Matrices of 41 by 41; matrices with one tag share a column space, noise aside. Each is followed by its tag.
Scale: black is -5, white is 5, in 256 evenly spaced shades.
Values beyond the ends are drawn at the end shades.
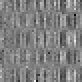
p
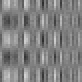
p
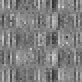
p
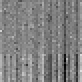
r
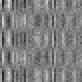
p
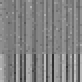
r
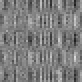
p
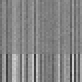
r
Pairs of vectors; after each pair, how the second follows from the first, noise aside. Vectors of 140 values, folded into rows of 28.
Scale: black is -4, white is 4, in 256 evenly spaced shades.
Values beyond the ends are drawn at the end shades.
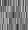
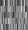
sign-scrambled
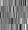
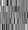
reversed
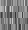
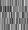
sign-scrambled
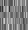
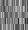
reversed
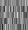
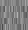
shrunk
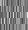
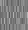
shrunk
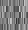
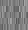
shrunk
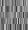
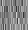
sign-scrambled
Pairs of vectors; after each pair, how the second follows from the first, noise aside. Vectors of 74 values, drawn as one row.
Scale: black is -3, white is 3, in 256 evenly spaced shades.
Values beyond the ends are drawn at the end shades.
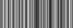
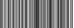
copied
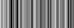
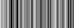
copied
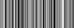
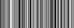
reversed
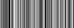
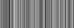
shrunk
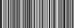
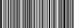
copied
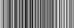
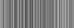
shrunk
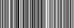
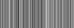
shrunk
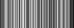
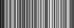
reversed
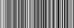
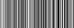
copied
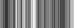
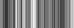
copied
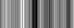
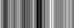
reversed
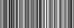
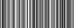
reversed
